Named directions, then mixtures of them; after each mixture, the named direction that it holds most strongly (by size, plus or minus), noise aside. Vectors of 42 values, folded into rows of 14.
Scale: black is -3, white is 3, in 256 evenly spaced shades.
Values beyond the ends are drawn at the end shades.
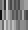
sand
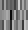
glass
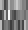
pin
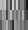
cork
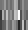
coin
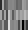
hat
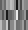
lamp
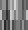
sand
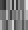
cork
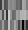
hat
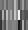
coin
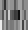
coin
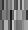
glass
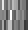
glass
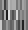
pin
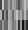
hat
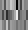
lamp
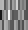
pin
